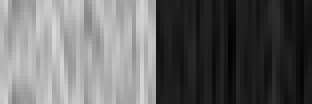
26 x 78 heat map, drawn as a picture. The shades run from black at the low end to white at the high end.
It is made of 1 by 2 panels. Panel 1,1: high, streaked downward. Panel 1,2: very low, streaked downward, faint in contrast.
